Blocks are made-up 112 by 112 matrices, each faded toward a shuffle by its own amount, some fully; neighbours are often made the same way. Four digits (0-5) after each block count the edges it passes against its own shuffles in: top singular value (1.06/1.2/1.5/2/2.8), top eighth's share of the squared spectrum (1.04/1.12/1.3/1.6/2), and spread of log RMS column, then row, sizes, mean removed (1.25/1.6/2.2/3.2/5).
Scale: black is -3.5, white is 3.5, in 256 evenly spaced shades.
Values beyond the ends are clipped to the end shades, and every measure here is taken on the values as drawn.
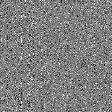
1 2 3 0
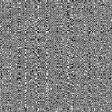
5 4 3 3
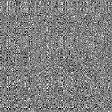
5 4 3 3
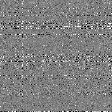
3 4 2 4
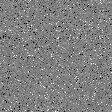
0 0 0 0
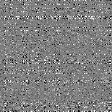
2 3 3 4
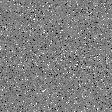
0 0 0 0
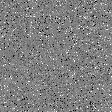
0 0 0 1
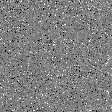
1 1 0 1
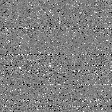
2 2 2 3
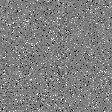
3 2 1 0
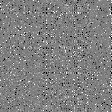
4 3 2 2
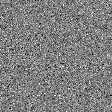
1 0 0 2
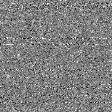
1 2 0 3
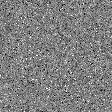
0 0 0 0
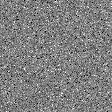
0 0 0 0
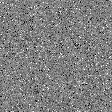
0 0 0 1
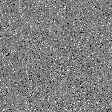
1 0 0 0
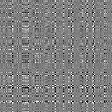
5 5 4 4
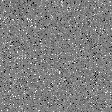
3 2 1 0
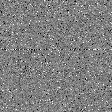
2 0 0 1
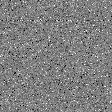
1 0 0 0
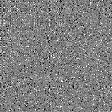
4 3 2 1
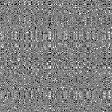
5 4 3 3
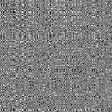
5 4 3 3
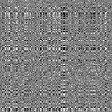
5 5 4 4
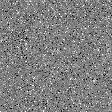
3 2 0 0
